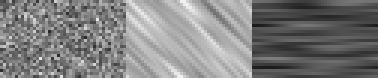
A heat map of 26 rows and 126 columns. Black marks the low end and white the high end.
The table splits into one row of 3 panels. Panel 1,1: middling, fine-grained, strong in contrast. Panel 1,2: high, slanting down to the right. Panel 1,3: low, streaked across.
